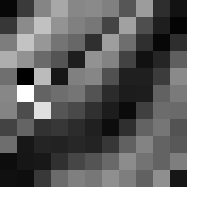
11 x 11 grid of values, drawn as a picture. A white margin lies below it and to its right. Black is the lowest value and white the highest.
Grain: diagonal, up to the right. Mirror symmetry: none. Odd patch: rougher, in the middle left. Roughest part: middle left.
